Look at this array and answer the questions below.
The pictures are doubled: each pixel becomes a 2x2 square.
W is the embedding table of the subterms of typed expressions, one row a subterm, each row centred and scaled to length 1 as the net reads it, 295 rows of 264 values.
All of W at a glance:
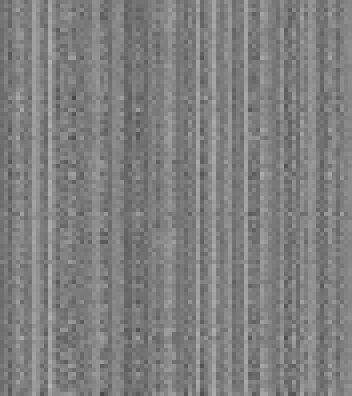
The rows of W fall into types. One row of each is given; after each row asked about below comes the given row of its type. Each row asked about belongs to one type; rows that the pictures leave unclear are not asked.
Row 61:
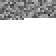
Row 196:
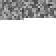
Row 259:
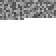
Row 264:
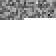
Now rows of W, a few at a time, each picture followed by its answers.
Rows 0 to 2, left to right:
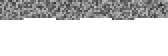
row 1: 61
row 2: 264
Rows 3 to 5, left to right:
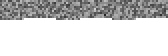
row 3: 264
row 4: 61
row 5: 196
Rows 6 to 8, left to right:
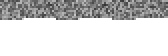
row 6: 196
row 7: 264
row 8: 259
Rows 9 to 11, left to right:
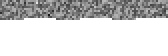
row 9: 264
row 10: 61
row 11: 196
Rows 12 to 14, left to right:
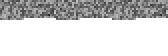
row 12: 196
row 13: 264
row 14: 196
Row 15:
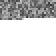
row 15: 196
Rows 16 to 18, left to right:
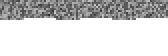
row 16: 196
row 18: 259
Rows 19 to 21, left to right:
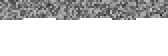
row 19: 259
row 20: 196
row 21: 61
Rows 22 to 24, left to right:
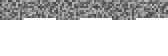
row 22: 264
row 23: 259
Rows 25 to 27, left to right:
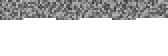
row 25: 264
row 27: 61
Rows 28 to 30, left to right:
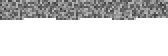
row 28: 264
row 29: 264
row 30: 196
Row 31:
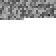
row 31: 196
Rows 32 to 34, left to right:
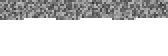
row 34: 196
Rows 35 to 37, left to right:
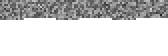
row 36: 196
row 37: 61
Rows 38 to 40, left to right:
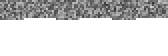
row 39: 196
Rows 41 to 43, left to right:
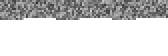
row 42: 264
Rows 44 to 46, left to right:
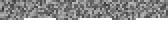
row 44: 61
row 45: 196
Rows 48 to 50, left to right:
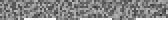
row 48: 259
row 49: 259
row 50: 196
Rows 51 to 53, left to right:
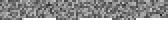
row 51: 264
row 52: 264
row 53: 61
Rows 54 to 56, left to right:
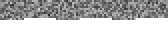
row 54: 61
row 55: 259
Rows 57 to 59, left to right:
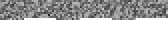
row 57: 61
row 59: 196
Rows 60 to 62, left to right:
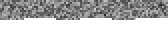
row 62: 259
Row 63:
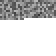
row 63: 259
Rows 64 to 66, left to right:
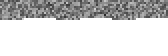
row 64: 196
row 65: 61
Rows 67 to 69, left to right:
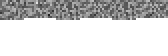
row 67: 264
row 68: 259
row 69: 259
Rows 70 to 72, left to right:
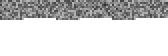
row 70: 264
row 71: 259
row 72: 264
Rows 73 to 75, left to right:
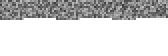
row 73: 264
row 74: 264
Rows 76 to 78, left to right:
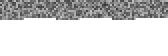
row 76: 259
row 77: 259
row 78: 264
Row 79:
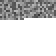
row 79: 259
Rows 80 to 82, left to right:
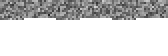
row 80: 61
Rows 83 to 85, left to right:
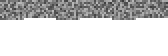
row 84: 264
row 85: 259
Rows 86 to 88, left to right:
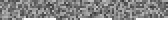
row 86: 196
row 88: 259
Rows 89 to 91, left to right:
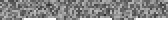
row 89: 259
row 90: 196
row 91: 196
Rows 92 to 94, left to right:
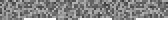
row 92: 259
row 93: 196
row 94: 259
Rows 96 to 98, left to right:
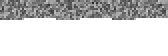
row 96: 264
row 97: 259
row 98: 264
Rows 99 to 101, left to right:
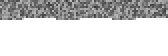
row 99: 196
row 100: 259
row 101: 196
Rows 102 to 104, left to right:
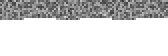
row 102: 259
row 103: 259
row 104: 259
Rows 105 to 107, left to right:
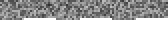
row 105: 259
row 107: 259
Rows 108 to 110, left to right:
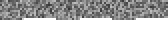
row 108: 264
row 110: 259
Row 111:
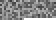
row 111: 259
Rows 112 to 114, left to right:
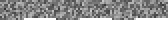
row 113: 264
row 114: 196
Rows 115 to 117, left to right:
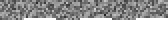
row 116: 61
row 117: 61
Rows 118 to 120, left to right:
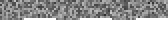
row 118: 259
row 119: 196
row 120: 259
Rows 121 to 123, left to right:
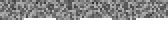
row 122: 259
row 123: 259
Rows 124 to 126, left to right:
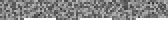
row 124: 259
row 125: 264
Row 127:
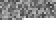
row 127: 196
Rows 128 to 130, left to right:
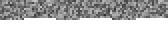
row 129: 196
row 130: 61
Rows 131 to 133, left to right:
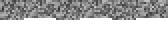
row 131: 61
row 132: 61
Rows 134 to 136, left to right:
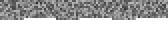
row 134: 259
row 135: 264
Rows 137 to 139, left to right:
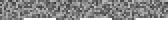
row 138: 61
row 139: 264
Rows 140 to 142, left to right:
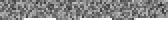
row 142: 264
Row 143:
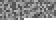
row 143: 259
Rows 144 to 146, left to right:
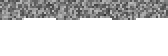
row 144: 196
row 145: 196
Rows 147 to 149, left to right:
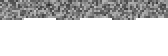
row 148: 61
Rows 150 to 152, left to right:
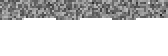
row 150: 196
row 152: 264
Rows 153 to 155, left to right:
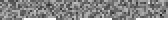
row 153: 259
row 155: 264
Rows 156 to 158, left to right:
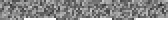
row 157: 264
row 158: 264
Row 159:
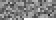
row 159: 61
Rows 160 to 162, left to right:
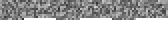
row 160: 61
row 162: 264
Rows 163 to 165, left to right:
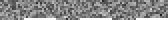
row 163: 259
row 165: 61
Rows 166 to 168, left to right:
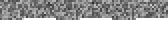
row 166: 196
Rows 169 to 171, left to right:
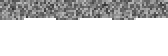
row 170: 264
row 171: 196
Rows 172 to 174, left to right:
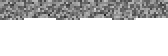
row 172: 61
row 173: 61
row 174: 196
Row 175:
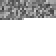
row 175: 264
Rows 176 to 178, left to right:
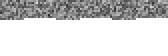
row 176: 264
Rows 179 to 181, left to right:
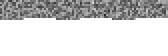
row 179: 259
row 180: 264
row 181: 264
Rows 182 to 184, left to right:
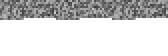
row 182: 196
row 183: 259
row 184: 196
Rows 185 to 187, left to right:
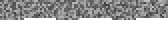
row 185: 259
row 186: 196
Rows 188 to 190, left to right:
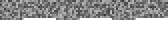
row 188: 264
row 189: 196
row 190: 259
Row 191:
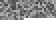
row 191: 259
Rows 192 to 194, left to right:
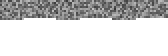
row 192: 264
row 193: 259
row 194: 61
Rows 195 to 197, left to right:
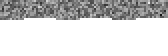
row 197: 264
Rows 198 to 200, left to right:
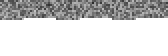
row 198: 259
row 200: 259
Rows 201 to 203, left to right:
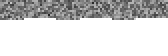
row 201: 61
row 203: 196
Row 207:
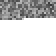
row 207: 196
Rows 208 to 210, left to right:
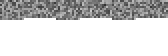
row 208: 259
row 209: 264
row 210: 264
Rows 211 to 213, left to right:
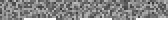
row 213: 259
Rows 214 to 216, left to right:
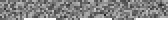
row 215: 61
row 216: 259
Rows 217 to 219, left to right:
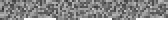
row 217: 61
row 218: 259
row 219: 61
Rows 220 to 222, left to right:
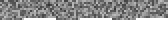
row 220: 259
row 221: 264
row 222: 61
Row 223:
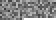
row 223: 264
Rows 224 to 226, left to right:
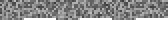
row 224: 259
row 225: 196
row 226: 259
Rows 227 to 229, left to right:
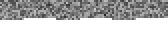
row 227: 259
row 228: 61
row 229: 259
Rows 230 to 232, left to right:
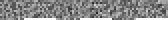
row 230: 259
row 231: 259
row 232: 264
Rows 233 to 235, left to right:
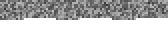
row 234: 196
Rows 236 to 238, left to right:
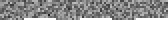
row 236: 61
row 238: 264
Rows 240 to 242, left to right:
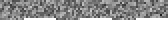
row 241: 264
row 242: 61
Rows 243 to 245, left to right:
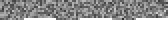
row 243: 61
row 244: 264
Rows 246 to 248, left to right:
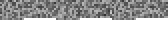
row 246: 259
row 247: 196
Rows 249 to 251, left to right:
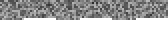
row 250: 259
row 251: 259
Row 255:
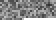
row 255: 259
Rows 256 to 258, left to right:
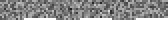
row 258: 259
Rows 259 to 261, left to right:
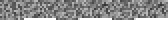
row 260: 264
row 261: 264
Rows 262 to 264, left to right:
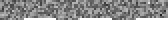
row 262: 61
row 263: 196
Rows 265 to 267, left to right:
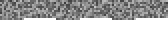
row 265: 259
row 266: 61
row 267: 264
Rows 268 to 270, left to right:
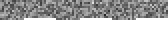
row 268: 61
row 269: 264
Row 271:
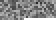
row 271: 259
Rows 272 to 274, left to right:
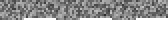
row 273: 196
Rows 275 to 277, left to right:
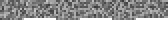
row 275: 264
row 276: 259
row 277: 259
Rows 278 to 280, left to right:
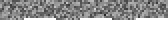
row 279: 61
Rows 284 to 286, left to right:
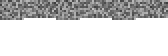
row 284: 264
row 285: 259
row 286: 264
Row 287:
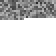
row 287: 259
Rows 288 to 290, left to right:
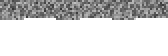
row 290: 196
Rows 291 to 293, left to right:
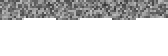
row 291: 196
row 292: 259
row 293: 61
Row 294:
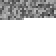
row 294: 196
